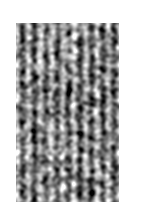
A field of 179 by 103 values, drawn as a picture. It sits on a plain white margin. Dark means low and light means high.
There is no seam. Upright stripes repeat 9 times across the table. No lone cell stands out from its neighbours. There is no overall slope. Overall the values sit about 50% of the way up the scale.
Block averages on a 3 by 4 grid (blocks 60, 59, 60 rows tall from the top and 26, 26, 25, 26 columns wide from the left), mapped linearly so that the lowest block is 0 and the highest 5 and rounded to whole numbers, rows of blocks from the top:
5542 / 3302 / 5514
